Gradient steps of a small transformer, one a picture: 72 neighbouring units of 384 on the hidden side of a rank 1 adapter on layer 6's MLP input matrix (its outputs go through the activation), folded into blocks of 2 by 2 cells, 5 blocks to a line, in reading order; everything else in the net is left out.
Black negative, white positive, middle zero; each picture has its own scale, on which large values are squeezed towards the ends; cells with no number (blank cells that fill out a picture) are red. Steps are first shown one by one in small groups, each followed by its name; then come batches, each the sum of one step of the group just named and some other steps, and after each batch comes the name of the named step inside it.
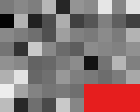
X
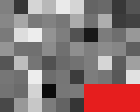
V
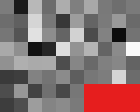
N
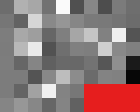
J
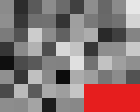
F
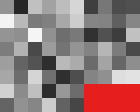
V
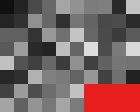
N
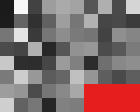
X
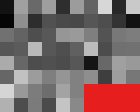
X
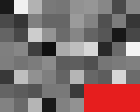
N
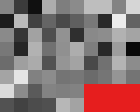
X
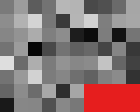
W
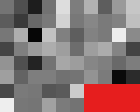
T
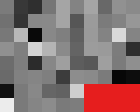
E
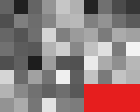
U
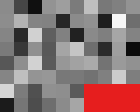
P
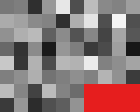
P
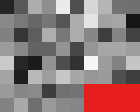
U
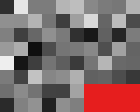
W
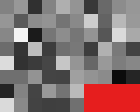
E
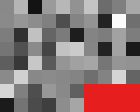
P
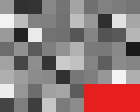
P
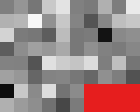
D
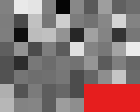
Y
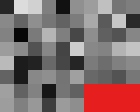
Y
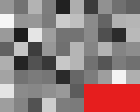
Y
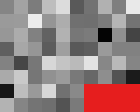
D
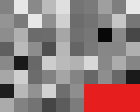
D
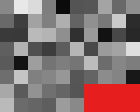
Y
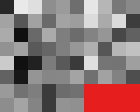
Y
